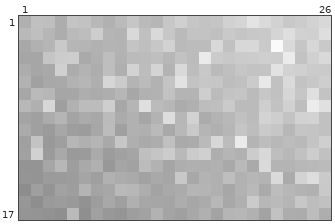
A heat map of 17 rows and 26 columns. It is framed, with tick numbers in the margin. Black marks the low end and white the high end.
Slope: up to the top right. Histogram: bell-shaped. Mirror symmetry: none. Ninth with the lowest average: bottom left. Ninth with the highest average: top right.
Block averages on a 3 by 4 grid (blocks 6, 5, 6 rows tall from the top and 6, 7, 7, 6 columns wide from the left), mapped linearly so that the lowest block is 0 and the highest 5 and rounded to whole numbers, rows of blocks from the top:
2345
1234
0123
